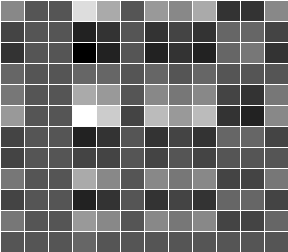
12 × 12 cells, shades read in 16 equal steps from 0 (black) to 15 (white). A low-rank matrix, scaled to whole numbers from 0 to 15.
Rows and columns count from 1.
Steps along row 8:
up same down same up down up down up same same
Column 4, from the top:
13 2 0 6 10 15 2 4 10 2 9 6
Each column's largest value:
9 5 5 15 12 5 11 9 11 6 7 8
